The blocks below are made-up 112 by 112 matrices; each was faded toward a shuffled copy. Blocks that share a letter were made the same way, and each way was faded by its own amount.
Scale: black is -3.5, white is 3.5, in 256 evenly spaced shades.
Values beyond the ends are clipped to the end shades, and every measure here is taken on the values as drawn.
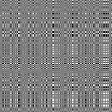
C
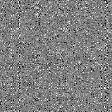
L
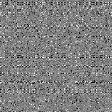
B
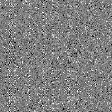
L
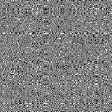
B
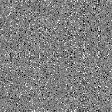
L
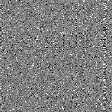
L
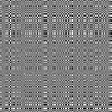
C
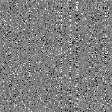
L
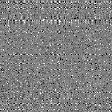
B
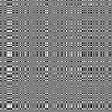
C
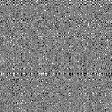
B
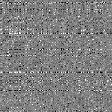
B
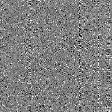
L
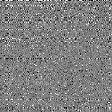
B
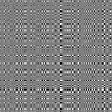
C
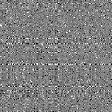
B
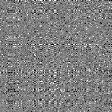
B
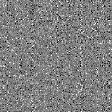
L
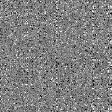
L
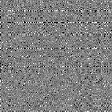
B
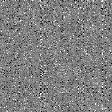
L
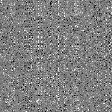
L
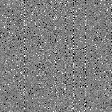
L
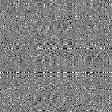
B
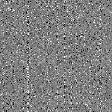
L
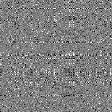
B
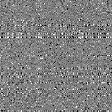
B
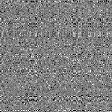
B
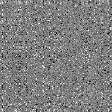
L
